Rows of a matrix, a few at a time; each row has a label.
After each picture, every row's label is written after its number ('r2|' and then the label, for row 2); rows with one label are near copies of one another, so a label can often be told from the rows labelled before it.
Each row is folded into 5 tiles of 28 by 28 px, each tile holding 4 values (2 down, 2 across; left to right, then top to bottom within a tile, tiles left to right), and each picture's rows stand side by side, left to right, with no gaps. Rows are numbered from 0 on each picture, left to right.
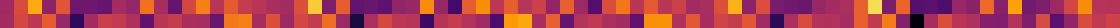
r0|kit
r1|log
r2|kit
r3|log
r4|log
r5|kit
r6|kit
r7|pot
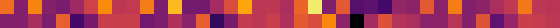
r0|pot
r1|pot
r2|kit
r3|pot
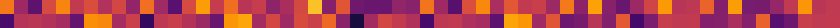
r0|log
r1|log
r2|kit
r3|log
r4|pot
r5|pot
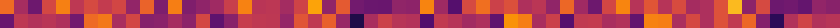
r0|log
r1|pot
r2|kit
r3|log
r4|log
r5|kit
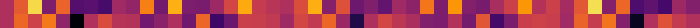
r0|kit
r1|pot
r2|kit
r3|pot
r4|kit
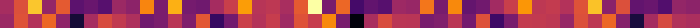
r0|kit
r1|pot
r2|kit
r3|pot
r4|kit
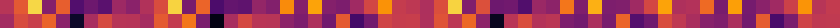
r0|kit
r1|kit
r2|pot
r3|kit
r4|pot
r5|pot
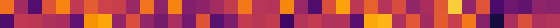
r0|log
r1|pot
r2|log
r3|kit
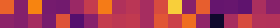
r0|pot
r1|kit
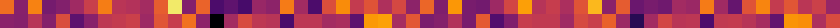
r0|pot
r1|kit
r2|log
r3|pot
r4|kit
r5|log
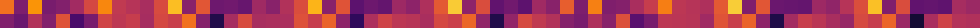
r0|pot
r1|kit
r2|kit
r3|kit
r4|pot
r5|kit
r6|kit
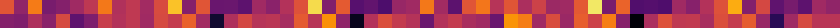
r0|pot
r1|kit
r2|kit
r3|log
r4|kit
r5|kit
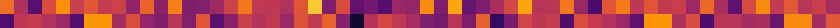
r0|log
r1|pot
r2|kit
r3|pot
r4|log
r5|log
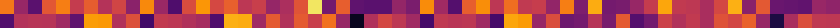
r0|log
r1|log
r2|kit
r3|log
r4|pot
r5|kit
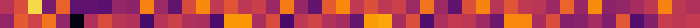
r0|kit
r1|log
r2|log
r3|log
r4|pot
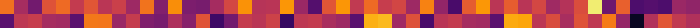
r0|log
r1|pot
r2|log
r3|log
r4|kit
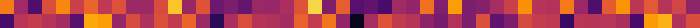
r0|log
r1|kit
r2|kit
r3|pot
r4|log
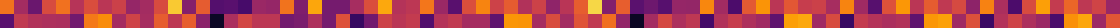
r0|log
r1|kit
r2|pot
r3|log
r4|kit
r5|log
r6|log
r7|log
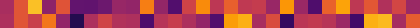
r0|kit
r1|log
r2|log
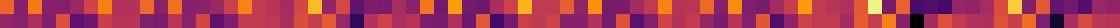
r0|pot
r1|pot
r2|kit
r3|pot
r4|pot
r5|pot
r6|kit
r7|kit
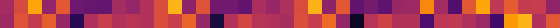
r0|kit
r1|kit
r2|kit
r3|log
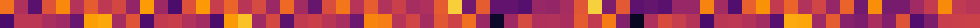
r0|log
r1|log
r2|log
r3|kit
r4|kit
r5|log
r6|pot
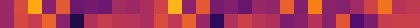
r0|kit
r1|kit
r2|pot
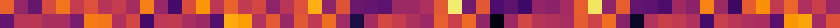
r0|log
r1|log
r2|kit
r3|kit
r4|kit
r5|log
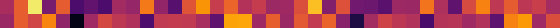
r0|kit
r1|log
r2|kit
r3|log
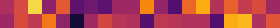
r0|kit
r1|log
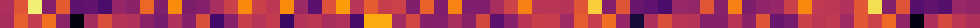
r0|kit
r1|pot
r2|log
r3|pot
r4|kit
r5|pot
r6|kit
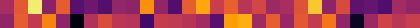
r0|kit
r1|log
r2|kit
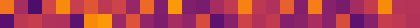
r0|log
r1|pot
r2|pot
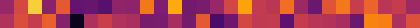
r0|kit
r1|pot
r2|log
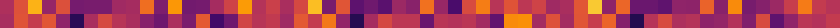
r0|kit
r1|pot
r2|kit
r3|log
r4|kit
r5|pot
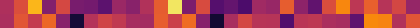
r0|kit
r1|kit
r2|log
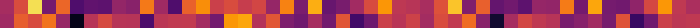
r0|kit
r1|log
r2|pot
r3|kit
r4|pot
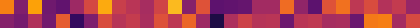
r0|pot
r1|kit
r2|log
